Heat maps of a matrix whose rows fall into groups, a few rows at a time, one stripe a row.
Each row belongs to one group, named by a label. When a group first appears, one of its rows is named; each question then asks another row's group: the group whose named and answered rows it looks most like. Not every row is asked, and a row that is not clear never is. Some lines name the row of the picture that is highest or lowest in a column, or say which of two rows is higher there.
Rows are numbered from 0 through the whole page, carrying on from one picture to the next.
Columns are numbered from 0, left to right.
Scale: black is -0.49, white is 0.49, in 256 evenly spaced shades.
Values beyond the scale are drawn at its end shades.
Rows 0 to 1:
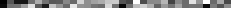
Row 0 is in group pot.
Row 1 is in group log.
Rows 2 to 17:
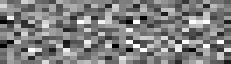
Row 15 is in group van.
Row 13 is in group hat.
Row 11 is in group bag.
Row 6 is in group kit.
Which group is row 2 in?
van
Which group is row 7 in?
pot
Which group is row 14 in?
bag
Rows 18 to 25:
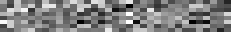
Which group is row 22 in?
hat
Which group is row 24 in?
kit
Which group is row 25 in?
log
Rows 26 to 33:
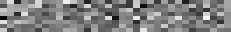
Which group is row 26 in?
bag
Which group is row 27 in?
kit
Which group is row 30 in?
hat
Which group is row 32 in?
bag
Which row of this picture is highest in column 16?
33
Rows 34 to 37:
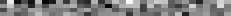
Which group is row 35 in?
bag
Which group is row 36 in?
kit
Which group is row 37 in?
bag
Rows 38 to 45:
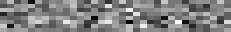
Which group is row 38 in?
bag
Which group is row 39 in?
log
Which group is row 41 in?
pot
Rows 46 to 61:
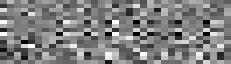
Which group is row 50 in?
hat
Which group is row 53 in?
hat
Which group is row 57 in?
van
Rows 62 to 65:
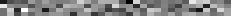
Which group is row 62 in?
pot
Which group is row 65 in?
kit
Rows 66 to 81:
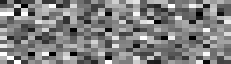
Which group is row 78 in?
pot
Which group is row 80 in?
bag
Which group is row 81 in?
log
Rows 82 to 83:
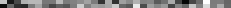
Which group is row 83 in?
pot
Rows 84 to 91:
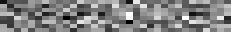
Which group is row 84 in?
pot
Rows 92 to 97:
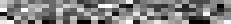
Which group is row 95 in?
hat
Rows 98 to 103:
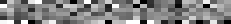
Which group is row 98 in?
kit
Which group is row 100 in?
bag
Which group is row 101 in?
kit
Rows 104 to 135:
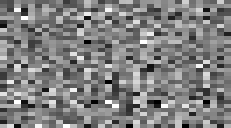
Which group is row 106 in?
log
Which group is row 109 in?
hat
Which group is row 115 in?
bag
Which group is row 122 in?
hat
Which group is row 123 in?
hat
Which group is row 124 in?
bag
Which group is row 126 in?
log
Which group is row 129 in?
log
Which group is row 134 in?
hat
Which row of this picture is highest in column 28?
120
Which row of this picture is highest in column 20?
114
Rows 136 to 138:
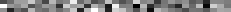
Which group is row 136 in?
log
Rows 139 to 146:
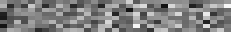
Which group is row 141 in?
pot
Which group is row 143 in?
pot
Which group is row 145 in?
hat
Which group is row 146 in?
van
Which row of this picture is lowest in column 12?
146
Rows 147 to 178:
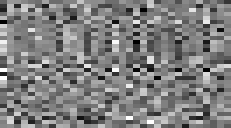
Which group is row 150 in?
kit
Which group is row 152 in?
hat
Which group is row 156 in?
bag
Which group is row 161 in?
kit
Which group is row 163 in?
kit
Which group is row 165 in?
hat
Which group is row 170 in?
bag
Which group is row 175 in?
log
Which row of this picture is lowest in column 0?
152
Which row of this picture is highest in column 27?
149
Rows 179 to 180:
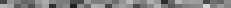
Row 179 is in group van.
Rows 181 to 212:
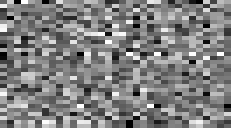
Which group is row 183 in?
hat
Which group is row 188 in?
van
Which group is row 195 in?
hat
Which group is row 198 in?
pot
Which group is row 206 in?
log
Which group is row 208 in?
van
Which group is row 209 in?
kit
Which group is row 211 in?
pot
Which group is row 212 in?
pot
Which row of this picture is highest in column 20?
203
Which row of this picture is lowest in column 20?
194
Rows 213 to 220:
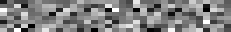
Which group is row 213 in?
pot
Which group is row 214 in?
log
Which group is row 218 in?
hat
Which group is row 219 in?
bag
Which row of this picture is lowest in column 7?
216
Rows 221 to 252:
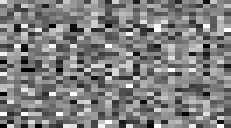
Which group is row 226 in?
bag
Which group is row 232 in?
log
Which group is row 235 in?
log
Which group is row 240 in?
kit
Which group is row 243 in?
van
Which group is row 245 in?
van
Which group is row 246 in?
kit
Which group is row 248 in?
van
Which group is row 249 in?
van
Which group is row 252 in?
van
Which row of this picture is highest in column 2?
232
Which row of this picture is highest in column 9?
252
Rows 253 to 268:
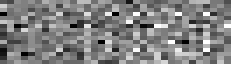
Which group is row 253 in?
pot
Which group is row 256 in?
hat
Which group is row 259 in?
kit
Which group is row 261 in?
hat
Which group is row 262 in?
pot
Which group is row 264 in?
hat
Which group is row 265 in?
hat
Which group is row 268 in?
bag
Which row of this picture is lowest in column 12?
258
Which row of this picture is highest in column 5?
259
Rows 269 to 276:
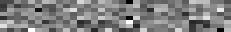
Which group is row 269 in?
pot
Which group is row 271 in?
van
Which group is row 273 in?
pot
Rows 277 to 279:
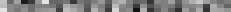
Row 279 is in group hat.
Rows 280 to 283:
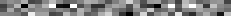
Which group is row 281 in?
log
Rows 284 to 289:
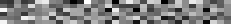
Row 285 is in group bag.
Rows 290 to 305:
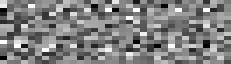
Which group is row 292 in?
hat
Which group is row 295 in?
pot
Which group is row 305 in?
van
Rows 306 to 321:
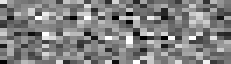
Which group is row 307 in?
kit
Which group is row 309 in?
pot
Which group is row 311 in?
pot
